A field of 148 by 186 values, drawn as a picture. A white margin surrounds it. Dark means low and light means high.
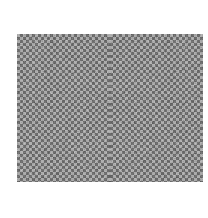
Seam: none. Mirror symmetry: left to right. Grain: checkered. Slope: none. Histogram: two levels.
